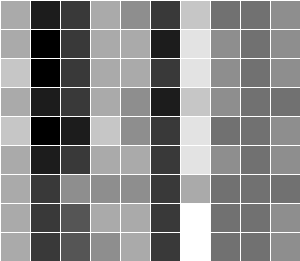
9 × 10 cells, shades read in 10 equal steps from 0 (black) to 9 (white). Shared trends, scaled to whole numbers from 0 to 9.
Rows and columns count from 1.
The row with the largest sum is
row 8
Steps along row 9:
down up up up down up down same up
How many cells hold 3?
2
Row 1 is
6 1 2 6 5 2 7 4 4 5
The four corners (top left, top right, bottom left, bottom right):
6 5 6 5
